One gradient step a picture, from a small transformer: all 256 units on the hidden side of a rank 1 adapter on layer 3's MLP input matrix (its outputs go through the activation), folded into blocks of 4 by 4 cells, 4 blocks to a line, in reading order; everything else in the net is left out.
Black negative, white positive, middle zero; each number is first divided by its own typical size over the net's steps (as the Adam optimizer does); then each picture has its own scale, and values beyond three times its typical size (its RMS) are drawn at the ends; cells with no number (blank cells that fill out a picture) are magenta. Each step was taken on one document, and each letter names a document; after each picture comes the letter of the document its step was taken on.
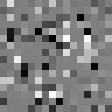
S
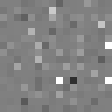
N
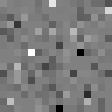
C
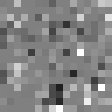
C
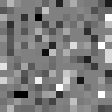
S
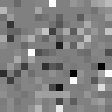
C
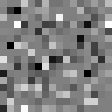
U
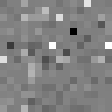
U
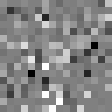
U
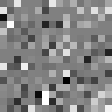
S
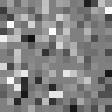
S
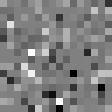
C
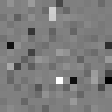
N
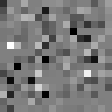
U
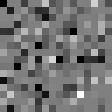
U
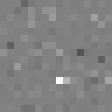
N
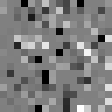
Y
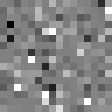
C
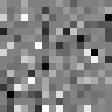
U
